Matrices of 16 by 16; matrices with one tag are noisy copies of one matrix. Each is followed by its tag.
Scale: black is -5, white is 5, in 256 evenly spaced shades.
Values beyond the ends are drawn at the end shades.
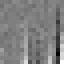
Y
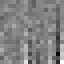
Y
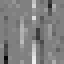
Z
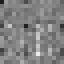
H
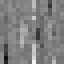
Z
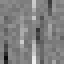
Z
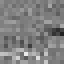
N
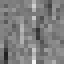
Z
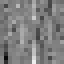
Z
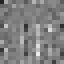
H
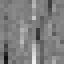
Z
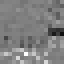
N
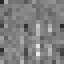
H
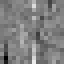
Z
